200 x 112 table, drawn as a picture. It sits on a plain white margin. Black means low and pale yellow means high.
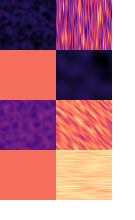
It is made of 4 by 2 panels. Panel 1,1: very low, blotchy, faint in contrast. Panel 1,2: middling, streaked downward, strong in contrast. Panel 2,1: high, flat. Panel 2,2: very low, smooth, faint in contrast. Panel 3,1: low, blotchy, faint in contrast. Panel 3,2: high, slanting down to the right. Panel 4,1: high, flat. Panel 4,2: very high, streaked across, faint in contrast.
